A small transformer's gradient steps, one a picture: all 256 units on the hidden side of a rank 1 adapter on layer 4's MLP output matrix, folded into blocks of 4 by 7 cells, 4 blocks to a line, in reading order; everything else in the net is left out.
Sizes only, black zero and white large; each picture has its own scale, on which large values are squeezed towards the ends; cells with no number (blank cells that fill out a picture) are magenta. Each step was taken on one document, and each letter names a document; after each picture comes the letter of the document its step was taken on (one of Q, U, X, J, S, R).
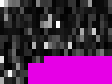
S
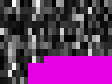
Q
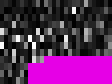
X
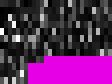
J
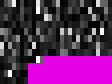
Q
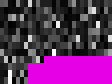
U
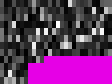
U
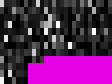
S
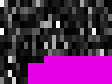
S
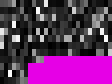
X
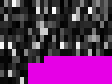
Q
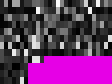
Q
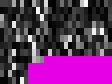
X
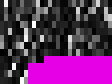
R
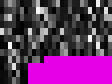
Q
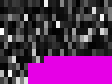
U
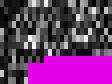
U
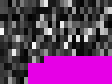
X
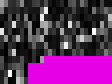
J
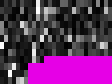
R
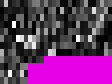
U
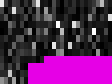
S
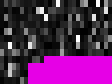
Q
